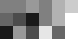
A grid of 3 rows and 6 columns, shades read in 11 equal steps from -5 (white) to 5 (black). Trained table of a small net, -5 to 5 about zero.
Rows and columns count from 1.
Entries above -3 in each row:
5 5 4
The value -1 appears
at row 1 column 3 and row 3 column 2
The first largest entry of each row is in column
1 3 1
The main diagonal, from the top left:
0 2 2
